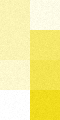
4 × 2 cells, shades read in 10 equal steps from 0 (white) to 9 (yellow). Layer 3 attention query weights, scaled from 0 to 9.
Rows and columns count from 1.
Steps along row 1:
down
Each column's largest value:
3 9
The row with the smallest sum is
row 1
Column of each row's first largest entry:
1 2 2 2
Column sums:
8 23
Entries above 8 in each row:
0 0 0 1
